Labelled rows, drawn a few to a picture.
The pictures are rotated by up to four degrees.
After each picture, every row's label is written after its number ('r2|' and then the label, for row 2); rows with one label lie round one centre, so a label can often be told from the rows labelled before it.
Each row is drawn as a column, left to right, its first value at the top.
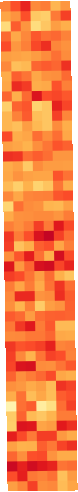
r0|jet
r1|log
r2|log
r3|jet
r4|jet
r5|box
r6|box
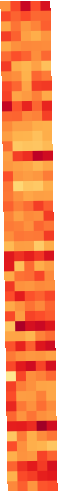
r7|box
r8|log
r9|log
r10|log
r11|log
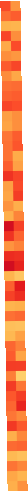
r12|box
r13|box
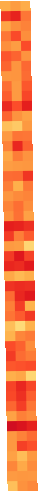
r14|box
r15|box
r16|box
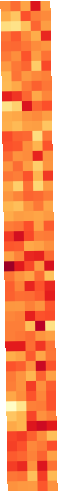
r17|jet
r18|jet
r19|box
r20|log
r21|box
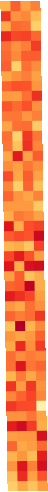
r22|box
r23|log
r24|box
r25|jet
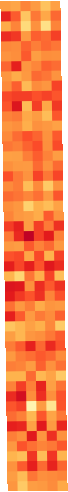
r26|box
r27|box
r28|jet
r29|box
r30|jet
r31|box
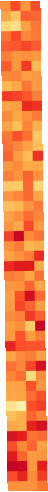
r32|jet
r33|jet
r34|box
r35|log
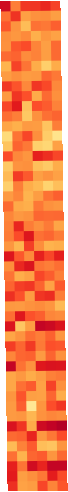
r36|log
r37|box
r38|jet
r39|log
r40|log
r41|log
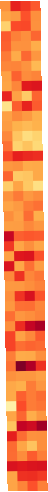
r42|jet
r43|log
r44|log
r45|log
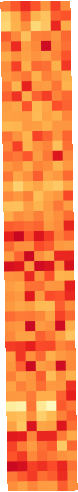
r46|jet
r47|jet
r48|log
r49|jet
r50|jet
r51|log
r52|box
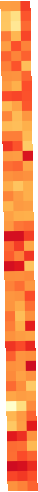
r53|jet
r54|jet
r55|log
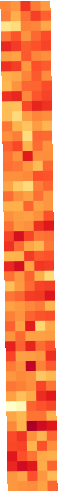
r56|jet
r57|jet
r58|log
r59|box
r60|box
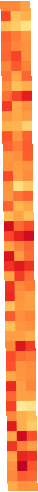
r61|box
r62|jet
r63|jet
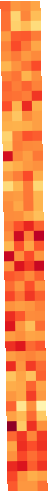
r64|log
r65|jet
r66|box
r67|jet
